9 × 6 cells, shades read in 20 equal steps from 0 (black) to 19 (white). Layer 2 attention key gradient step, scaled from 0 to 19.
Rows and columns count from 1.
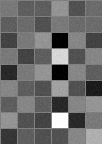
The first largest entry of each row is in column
4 4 3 4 3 4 6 4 6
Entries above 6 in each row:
5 5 3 4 4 3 5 3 3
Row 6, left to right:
10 7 6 12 6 2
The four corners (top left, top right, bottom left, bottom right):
9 8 4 13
